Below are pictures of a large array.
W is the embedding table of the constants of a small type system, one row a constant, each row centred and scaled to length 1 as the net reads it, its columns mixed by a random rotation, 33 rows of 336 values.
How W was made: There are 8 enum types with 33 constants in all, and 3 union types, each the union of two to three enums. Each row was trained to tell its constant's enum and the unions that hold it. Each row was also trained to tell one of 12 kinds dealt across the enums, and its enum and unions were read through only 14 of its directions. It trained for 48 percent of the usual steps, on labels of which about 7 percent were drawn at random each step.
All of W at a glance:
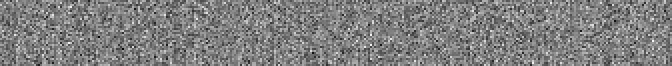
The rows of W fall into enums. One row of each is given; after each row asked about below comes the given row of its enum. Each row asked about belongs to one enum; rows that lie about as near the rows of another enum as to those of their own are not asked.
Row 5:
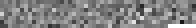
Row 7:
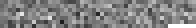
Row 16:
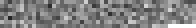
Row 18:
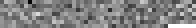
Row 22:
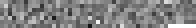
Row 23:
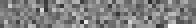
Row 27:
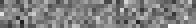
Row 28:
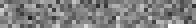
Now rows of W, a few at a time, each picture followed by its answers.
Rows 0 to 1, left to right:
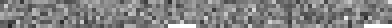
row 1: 7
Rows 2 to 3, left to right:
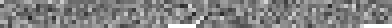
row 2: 28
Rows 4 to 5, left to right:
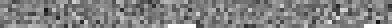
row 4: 23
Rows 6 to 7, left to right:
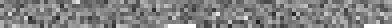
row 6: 23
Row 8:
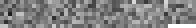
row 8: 7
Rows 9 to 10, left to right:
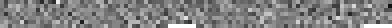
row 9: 16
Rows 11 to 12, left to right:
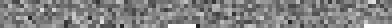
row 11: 23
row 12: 28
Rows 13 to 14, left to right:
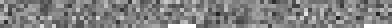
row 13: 7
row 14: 28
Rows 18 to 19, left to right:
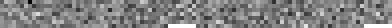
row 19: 16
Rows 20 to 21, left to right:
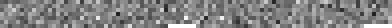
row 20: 27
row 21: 16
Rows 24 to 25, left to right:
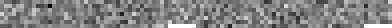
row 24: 27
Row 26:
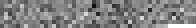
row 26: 7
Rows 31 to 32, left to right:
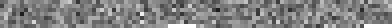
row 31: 28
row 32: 27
